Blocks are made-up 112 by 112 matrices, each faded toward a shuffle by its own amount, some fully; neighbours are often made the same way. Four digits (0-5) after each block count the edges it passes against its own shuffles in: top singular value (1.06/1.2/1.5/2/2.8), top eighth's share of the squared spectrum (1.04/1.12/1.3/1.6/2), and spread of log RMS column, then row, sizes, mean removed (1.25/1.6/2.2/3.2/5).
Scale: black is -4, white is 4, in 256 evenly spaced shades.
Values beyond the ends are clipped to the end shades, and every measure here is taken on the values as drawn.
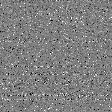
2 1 0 2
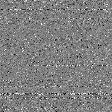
2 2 0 3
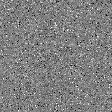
3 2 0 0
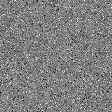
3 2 0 0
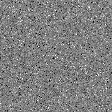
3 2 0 0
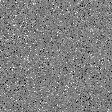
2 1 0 0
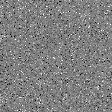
3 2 1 1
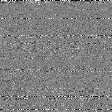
3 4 0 4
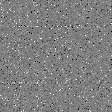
3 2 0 0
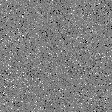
2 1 0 0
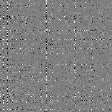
3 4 3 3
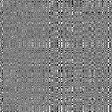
5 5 4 3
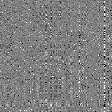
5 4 3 2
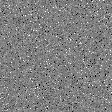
0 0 0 0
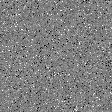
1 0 0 0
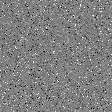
0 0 0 0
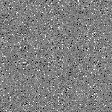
3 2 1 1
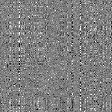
4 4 3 2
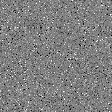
3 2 0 0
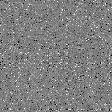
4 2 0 1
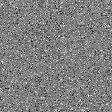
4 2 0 1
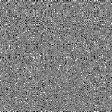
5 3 2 2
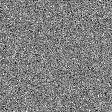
0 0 0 0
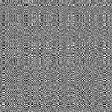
5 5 4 4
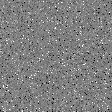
3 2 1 0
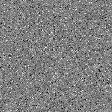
3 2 1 0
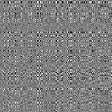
5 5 4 4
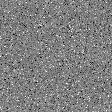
2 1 0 0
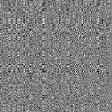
5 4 3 3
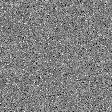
0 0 0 0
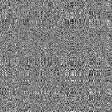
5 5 3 3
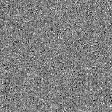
3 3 1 1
